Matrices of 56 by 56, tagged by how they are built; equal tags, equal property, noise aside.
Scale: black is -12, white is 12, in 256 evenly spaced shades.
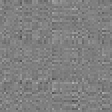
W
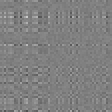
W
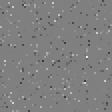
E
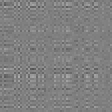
W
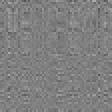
W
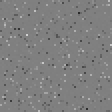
E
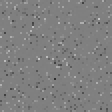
E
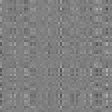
W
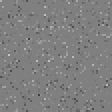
E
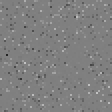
E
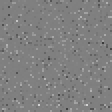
E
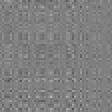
W
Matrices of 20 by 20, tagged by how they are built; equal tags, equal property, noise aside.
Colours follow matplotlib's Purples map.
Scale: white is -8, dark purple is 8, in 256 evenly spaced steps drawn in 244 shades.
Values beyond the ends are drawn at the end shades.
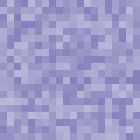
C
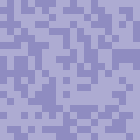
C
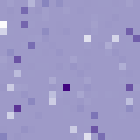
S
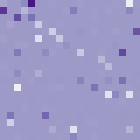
S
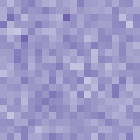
C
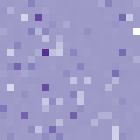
S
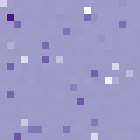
S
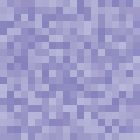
C
